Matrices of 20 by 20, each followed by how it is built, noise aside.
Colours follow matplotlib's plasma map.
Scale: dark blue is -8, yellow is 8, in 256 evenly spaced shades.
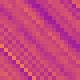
Toeplitz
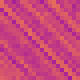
Toeplitz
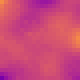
smooth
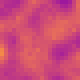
smooth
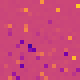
sparse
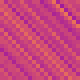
Toeplitz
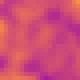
smooth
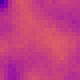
smooth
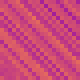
Toeplitz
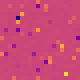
sparse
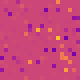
sparse
